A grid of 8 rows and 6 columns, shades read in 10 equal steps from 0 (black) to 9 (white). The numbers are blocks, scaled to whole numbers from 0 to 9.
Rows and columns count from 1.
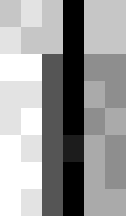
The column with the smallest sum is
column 4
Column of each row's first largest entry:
2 1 1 1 2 1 1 1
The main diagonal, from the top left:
7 7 3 0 5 5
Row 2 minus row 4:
0 -1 4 0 1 2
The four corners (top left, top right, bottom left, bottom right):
7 7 9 6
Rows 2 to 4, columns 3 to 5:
7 0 7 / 3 0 5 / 3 0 6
